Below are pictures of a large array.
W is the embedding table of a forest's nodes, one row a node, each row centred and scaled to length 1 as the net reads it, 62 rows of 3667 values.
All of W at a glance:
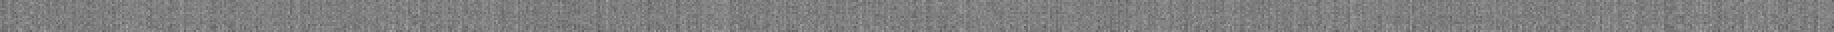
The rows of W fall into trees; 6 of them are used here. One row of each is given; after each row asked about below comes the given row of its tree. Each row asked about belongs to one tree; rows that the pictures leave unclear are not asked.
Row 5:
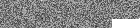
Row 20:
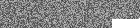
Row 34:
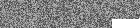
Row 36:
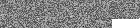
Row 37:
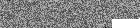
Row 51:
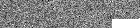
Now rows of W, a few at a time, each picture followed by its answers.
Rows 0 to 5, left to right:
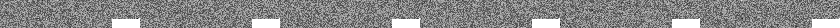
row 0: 37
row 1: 37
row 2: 20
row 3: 34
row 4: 51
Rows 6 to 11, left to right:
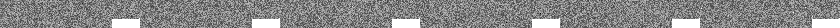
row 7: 51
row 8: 20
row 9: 5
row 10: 20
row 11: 51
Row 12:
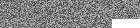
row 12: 37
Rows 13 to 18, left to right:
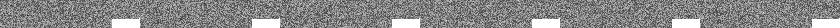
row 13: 37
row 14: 5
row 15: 36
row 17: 37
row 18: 5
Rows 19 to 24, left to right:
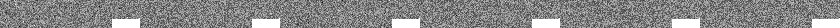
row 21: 20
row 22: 51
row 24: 51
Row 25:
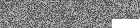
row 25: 37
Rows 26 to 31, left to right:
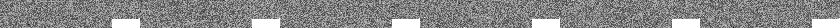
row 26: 37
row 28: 36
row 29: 20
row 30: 34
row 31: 51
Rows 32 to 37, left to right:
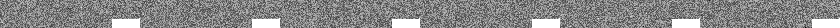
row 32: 34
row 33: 34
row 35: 5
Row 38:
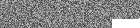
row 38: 20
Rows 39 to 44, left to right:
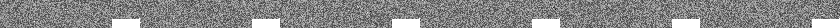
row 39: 5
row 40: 34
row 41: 34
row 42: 37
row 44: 20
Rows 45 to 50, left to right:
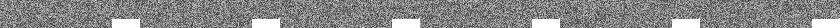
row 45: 20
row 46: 34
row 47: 34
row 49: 5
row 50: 51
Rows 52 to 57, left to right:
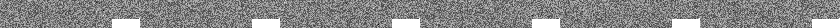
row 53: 37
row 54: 37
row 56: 5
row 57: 37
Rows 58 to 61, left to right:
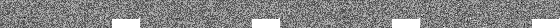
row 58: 20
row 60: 37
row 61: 36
